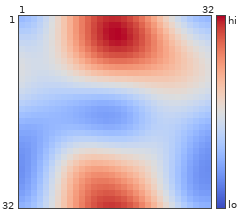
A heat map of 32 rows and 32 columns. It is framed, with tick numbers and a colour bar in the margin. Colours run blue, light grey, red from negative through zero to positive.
There are no lone odd cells. No regular stripes run through it. The ninth with the highest average is the top middle.
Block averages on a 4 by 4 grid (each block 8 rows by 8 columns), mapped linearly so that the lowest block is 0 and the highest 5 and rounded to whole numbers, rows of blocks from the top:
2 5 5 2
1 1 2 2
0 1 1 0
1 4 3 0
